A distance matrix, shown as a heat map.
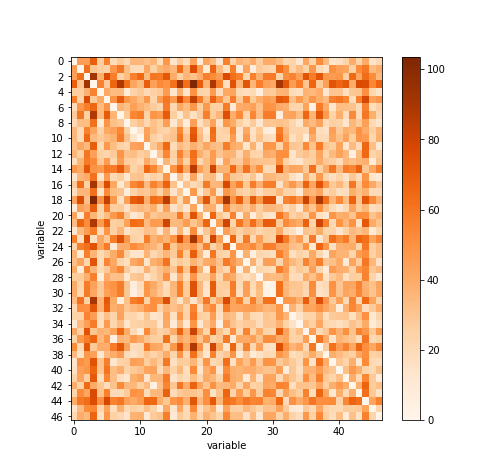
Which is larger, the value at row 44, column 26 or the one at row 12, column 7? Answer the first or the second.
the first
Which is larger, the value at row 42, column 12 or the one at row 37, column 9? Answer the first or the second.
the second
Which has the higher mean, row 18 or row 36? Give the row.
18
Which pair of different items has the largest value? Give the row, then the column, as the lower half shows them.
18, 3
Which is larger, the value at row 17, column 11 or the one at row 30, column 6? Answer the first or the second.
the second
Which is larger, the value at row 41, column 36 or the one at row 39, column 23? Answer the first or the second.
the second
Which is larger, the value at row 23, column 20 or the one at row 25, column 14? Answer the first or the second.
the second
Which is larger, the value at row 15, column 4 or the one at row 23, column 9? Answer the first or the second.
the second
